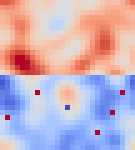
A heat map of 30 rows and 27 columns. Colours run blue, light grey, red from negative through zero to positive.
Six lone cells stand out: five far higher and one far lower than their neighbours. The texture is blotchy. On average the colour sits 50% of the way up the scale. The top part is higher, up to a seam about 50% of the way down.
